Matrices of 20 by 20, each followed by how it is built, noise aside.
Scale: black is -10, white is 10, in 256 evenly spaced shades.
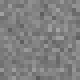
noise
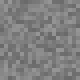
noise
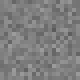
noise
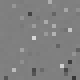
sparse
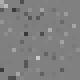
sparse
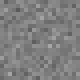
noise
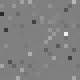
sparse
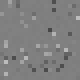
sparse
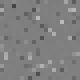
sparse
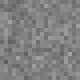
noise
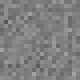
noise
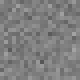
noise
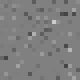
sparse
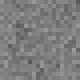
noise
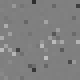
sparse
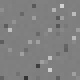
sparse
